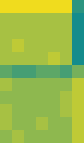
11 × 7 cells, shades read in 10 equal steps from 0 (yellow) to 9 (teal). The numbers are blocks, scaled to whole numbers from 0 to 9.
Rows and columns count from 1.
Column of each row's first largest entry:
7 7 7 7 7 2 2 1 2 2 1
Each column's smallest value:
0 0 0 0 0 0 2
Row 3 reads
3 3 3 3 3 3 9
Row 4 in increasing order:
2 3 3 3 3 3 9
